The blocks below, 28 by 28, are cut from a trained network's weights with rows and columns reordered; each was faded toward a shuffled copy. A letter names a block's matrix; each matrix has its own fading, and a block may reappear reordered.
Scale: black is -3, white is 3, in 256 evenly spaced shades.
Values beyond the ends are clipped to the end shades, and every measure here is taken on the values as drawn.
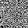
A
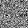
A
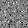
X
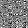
X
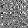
X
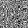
A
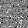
X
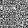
A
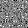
X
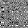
A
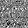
X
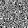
A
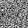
A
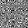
X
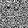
A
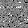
X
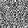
A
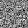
A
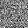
A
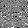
X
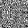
A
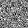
A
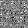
A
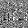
X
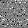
X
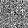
A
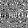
X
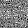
X
